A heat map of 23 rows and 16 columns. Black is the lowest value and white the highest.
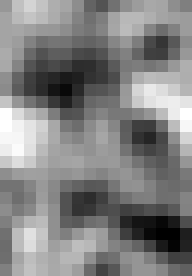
The ninth with the lowest average is the bottom right. There are no lone odd cells. Overall the values sit about 50% of the way up the scale. The ninth with the highest average is the middle left.
